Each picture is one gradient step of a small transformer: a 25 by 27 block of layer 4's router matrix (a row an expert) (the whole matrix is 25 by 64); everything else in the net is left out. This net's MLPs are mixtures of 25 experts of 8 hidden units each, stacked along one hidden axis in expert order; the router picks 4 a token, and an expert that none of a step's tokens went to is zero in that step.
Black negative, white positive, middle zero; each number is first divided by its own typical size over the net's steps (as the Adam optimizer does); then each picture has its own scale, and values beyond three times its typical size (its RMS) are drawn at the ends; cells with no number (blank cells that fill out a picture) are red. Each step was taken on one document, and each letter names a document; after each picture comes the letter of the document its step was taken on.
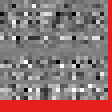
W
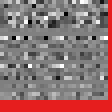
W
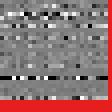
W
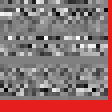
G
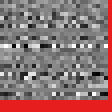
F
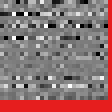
W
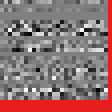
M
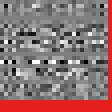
M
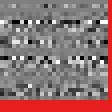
F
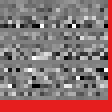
G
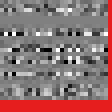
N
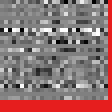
M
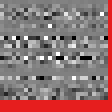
W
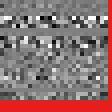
F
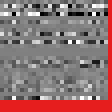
N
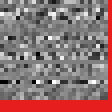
G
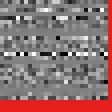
G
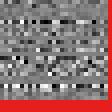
M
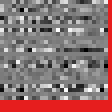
N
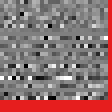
W
